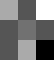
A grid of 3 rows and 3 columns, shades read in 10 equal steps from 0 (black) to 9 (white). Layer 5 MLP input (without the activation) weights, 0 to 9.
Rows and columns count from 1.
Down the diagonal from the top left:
6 4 0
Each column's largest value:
6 6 9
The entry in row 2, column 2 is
4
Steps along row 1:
down up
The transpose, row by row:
6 3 3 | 3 4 6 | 9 3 0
